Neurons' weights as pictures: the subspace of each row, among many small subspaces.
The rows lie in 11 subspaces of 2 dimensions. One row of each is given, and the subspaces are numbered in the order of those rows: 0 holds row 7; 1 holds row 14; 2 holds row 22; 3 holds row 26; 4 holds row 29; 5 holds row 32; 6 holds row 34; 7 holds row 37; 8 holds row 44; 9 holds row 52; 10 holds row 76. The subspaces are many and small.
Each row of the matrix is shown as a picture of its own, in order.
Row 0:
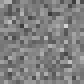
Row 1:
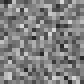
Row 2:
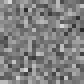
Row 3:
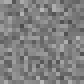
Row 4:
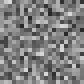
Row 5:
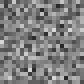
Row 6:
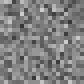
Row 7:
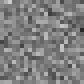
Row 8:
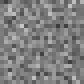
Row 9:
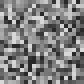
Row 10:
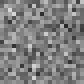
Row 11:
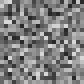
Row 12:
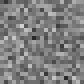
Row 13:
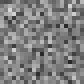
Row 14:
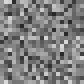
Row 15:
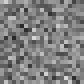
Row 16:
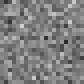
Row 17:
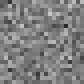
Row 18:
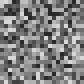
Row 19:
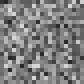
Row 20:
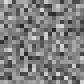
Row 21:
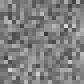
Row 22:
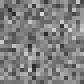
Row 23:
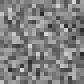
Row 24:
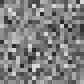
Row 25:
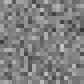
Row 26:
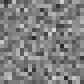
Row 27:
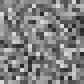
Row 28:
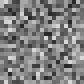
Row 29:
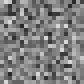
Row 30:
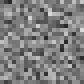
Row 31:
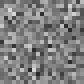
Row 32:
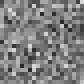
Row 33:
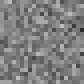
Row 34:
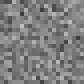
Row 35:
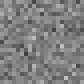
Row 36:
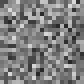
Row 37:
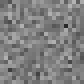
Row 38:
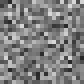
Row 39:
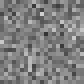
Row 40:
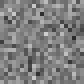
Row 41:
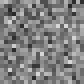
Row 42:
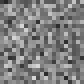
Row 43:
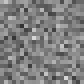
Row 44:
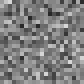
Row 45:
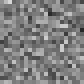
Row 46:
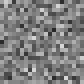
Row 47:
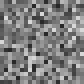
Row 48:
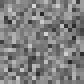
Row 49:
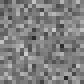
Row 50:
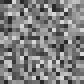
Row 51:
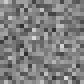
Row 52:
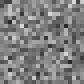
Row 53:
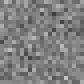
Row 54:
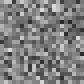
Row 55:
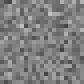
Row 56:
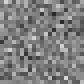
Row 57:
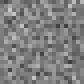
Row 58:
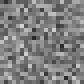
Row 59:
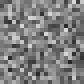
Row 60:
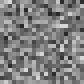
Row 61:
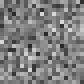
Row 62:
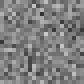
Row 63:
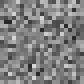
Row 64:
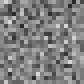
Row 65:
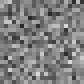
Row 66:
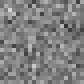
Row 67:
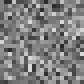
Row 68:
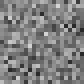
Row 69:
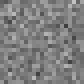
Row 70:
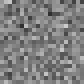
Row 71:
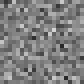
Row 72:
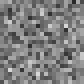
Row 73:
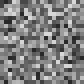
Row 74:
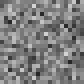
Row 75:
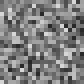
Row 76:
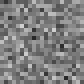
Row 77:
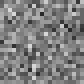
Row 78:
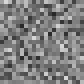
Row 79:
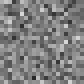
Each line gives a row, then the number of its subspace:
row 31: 3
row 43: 10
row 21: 7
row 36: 1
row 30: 0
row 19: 5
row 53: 5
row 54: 6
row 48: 9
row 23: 0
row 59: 8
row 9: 8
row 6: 6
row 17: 7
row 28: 1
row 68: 7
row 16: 1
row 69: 4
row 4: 8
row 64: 4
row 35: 10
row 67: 1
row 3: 6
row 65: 8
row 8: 2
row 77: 2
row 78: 5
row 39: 4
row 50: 6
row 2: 7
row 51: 10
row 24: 5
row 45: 0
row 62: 4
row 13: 3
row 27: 0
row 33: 8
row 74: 9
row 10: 2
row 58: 10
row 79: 6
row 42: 5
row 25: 4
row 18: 1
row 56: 5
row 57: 2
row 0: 9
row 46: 3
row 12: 10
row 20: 2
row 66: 10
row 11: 8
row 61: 5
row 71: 3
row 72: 0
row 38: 7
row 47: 9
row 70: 9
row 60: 7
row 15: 10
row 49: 10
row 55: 9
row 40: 4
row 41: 2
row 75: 0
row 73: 1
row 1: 3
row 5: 3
